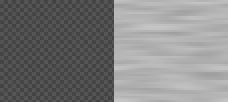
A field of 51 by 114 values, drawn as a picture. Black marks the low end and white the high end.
It is made of 1 by 2 panels. Panel 1,1: low, checkered, faint in contrast. Panel 1,2: high, streaked across, faint in contrast.
